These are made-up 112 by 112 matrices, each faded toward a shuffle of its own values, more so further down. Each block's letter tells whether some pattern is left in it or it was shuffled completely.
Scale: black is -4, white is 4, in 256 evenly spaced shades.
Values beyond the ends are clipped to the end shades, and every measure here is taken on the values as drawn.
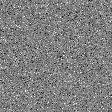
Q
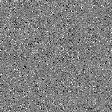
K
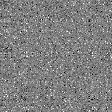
K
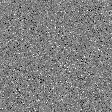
Q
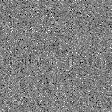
K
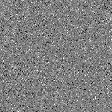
K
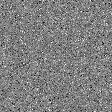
Q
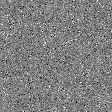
Q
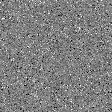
Q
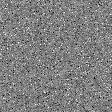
Q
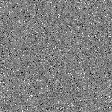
K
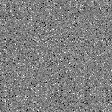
K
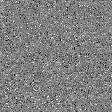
K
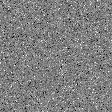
Q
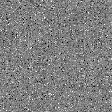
K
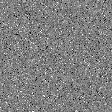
K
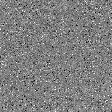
K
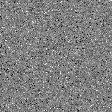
K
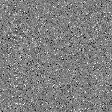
K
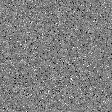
Q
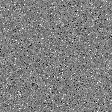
Q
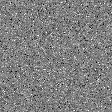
Q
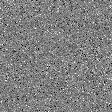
Q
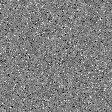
Q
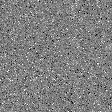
Q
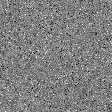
Q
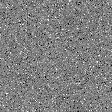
K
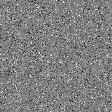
K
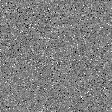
K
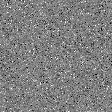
K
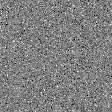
K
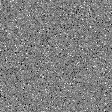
K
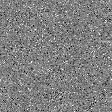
K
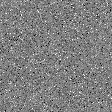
Q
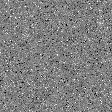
Q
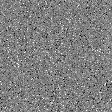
K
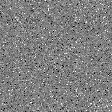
K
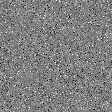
Q
